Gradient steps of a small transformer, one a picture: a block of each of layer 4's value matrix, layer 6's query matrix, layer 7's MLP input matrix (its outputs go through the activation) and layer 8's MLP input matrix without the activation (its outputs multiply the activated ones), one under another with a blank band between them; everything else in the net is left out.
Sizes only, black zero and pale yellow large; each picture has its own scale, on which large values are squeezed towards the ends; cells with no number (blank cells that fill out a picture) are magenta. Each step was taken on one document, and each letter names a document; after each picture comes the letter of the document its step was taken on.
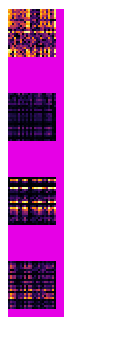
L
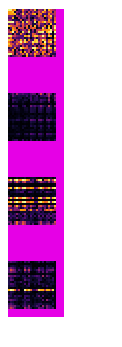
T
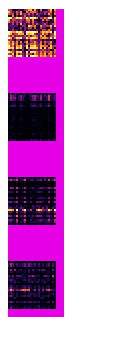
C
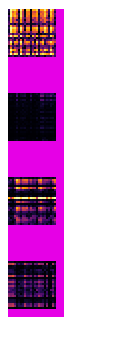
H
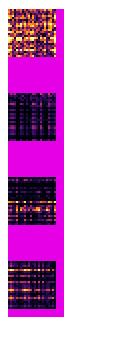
C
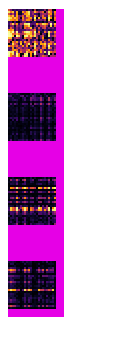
T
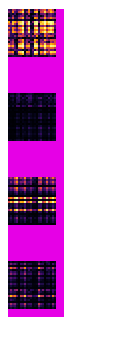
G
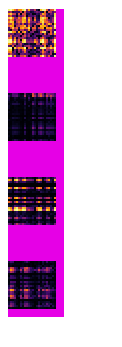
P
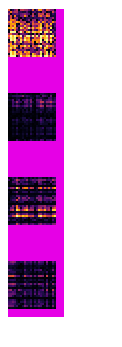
H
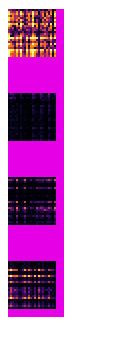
C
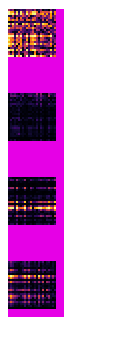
C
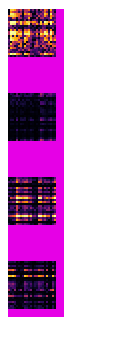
H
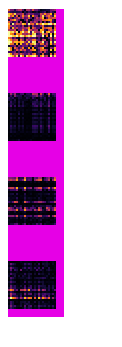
C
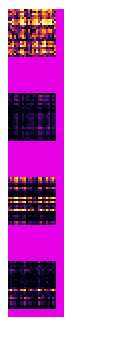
G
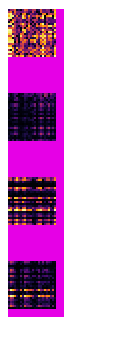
P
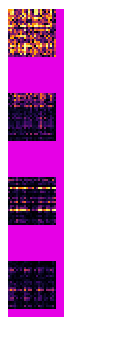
T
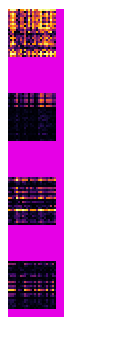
H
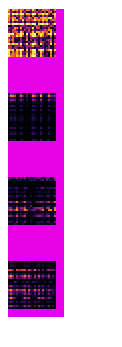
C
